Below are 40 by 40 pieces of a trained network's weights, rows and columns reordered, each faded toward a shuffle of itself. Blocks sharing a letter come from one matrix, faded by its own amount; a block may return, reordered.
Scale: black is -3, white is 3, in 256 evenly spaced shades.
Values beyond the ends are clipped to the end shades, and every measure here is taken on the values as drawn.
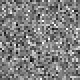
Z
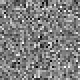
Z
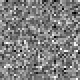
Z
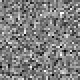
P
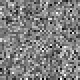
Z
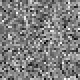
P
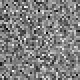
P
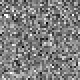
Z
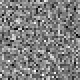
P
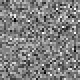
Z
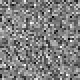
P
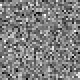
P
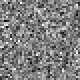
Z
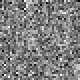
Z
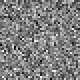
P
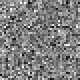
Z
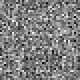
P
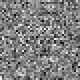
P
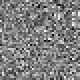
Z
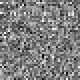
Z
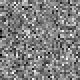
Z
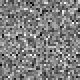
Z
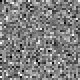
Z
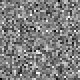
Z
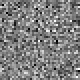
Z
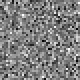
P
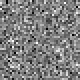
P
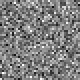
P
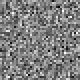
P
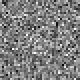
P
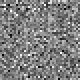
Z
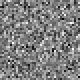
P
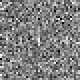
Z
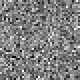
P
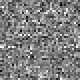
Z
